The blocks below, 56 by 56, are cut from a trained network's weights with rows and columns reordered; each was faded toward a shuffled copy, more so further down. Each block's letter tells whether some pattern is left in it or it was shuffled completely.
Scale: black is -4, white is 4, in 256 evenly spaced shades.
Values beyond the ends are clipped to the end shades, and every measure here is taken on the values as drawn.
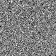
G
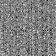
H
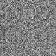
H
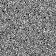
G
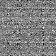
H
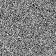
G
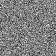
G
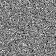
G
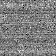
H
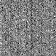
H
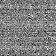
H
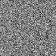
H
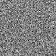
H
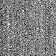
H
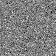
G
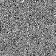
H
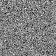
G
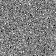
G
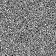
G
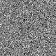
H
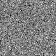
G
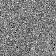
G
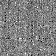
H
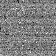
H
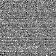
H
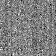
H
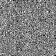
H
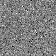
G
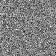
H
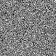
G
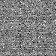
H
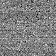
H
